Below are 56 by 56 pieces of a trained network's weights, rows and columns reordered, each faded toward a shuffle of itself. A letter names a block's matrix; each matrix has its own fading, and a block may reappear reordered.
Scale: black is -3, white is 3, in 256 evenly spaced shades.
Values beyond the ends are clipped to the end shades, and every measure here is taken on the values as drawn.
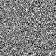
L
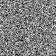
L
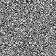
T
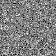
T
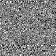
T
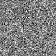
L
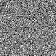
T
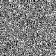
L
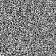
L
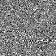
T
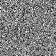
L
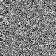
L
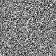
L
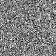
T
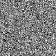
L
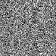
L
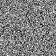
L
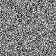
L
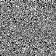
T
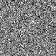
L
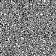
T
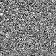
L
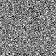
T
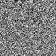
L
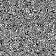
T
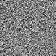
L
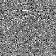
T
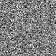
L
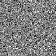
T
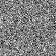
L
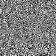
T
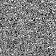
T
